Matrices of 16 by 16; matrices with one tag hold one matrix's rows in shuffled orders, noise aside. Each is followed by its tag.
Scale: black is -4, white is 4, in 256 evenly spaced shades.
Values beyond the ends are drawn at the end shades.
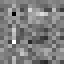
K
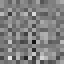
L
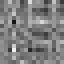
K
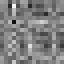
K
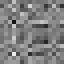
K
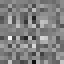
L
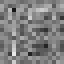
K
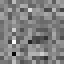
K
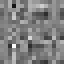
K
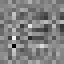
K
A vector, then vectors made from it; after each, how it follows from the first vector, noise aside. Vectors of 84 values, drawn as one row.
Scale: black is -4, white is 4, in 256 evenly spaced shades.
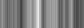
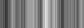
reversed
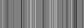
partly zeroed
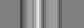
partly zeroed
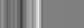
partly zeroed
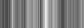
reversed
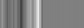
partly zeroed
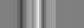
partly zeroed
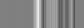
partly zeroed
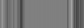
partly zeroed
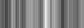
reversed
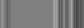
partly zeroed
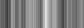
reversed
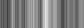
reversed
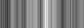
reversed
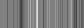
partly zeroed
